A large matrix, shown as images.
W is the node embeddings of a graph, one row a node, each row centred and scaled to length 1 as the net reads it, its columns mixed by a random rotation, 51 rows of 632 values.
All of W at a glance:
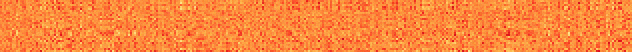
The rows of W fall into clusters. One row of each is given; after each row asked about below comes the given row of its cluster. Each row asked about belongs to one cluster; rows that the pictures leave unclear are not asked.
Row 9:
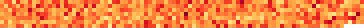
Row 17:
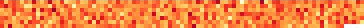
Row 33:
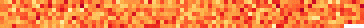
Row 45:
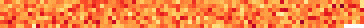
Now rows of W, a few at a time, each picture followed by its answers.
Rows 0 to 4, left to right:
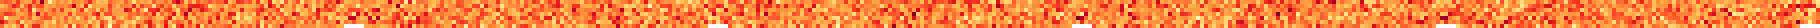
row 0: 9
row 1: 45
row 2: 9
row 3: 9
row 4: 45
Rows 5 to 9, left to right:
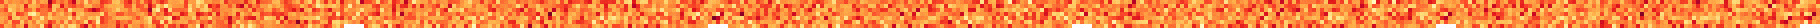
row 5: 33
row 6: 9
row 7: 9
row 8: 9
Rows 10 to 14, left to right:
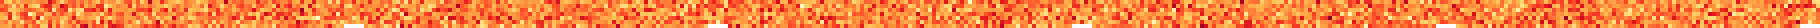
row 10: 33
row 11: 45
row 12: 17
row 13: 33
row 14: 45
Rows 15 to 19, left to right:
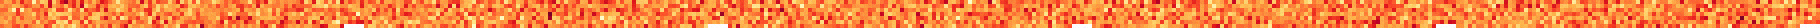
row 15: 33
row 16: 9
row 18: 33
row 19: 33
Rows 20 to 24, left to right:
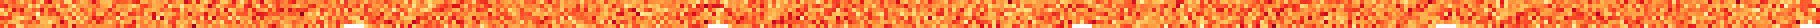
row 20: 17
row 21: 45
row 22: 45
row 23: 9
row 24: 45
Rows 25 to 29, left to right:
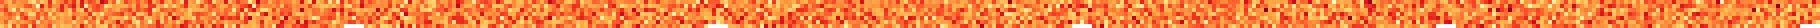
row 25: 33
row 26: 45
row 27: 45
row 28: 17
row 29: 17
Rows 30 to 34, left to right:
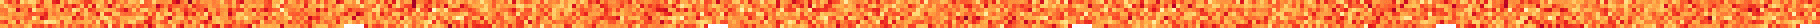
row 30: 9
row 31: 33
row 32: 33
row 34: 33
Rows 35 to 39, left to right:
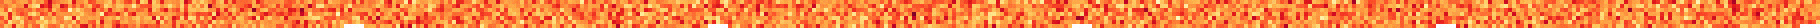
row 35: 33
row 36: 45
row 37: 9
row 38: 17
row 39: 17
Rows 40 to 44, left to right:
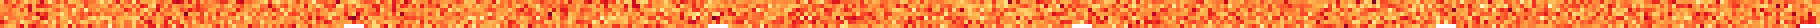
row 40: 9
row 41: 9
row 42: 45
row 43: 45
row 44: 17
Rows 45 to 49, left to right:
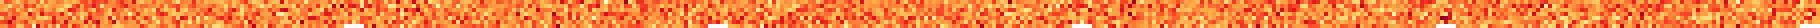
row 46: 17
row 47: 45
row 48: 9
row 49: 9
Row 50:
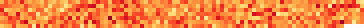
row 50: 45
